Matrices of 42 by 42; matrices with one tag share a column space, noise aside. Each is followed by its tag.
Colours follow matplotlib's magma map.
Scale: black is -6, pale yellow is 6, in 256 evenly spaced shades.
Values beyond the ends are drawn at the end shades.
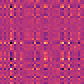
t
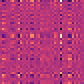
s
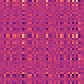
s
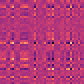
t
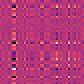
t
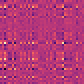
t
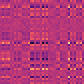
t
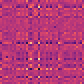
t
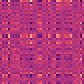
s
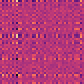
s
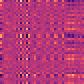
s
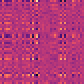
s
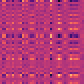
s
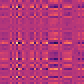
t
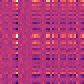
s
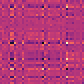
t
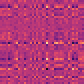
t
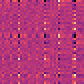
s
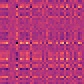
t
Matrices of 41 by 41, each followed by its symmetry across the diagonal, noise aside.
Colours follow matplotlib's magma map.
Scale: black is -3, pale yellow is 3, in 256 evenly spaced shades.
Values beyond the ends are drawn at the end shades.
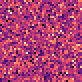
antisymmetric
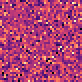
antisymmetric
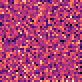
antisymmetric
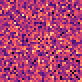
symmetric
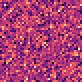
symmetric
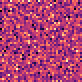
antisymmetric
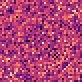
symmetric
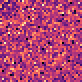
symmetric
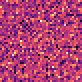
symmetric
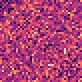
symmetric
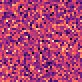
antisymmetric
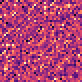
symmetric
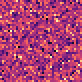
symmetric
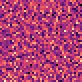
antisymmetric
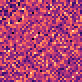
symmetric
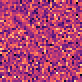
antisymmetric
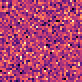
antisymmetric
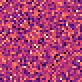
symmetric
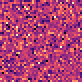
antisymmetric
